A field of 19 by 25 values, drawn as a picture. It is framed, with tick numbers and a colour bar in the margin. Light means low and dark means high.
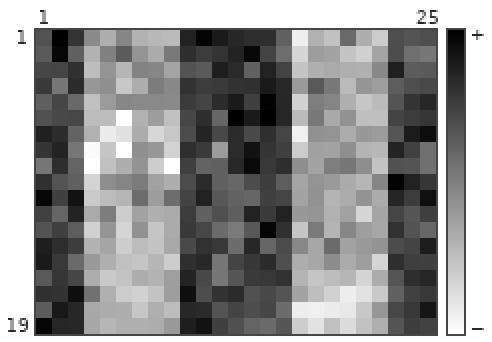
Ninth with the highest average: top middle. Grain: streaks running down. Stripes: upright, repeating 2 times.
